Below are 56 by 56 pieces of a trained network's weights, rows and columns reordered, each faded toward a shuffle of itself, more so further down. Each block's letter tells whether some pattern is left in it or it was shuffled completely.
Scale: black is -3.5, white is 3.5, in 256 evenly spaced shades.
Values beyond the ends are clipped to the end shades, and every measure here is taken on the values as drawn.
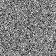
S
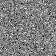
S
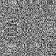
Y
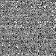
Y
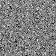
S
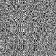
Y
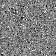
S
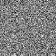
Y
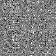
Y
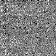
Y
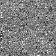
Y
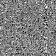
Y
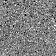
S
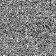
Y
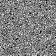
S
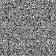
Y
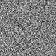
Y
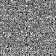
Y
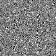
Y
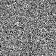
S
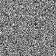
Y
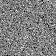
S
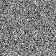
S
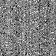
Y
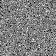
S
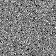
S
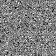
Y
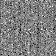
Y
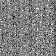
Y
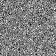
S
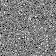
S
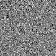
Y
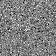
S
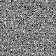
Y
